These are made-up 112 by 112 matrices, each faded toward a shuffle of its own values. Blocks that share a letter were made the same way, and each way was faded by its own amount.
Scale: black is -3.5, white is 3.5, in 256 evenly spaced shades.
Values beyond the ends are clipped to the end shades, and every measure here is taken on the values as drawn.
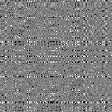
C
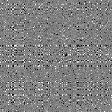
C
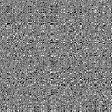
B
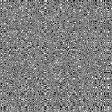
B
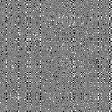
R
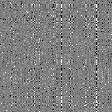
R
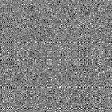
B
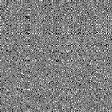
B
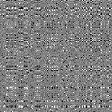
C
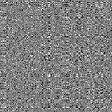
B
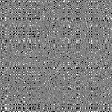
C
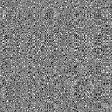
B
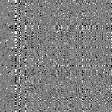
R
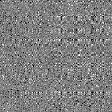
B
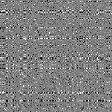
C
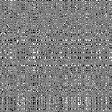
C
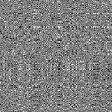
B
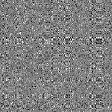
B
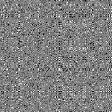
B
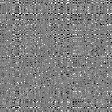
C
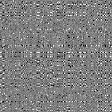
C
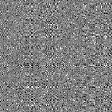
B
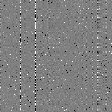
R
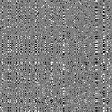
R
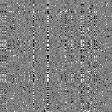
R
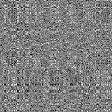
B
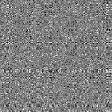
B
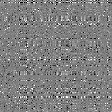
C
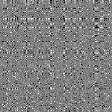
C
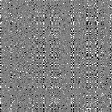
R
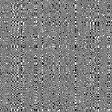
R
